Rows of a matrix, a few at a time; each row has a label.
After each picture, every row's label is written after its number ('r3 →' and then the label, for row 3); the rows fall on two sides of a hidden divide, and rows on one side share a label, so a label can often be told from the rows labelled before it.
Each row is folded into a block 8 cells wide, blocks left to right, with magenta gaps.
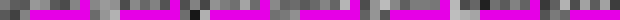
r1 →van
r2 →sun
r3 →van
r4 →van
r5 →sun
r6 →sun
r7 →sun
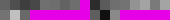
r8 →sun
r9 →van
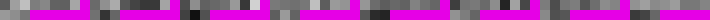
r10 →sun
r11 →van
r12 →van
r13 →sun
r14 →van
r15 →sun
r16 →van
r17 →van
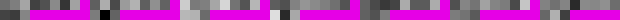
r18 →van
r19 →van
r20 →sun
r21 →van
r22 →van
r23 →van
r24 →sun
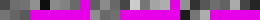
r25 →van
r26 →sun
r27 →van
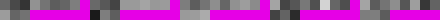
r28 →van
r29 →van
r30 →sun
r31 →van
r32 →van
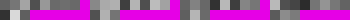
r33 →sun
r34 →sun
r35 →sun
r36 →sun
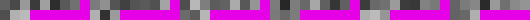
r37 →sun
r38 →van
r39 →van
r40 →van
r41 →sun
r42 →sun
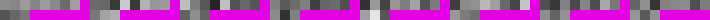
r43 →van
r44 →van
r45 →sun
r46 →van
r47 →sun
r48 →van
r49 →sun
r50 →van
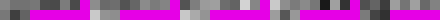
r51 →van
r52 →sun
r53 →sun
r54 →sun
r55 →van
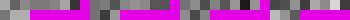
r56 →sun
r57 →van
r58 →van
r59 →sun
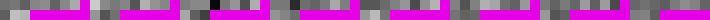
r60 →sun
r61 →van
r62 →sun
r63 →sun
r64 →sun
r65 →van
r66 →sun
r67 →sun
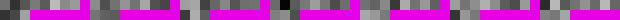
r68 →van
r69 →van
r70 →sun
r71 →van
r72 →sun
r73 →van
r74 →sun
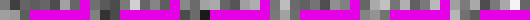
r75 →sun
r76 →van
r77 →van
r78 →sun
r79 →sun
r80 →sun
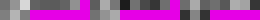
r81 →sun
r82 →sun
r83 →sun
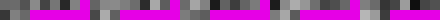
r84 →van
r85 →sun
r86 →sun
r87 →sun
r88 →sun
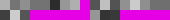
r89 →sun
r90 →van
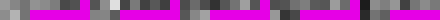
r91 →sun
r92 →sun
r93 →sun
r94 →van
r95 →van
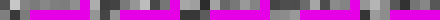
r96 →van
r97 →van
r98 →van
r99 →sun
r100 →sun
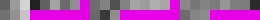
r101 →sun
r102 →van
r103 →sun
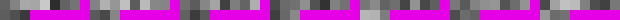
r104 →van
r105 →van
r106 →van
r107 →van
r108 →sun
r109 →van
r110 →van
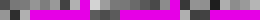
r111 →van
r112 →van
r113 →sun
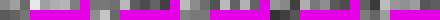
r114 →van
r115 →sun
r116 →sun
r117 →van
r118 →van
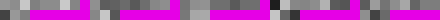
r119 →sun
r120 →sun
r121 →sun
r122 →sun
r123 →van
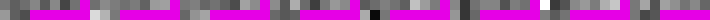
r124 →van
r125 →sun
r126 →sun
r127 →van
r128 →van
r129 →van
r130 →van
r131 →van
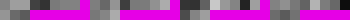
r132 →sun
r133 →sun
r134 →van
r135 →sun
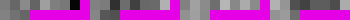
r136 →sun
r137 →van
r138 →sun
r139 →sun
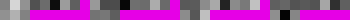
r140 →sun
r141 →sun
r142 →van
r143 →van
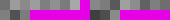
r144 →van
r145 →van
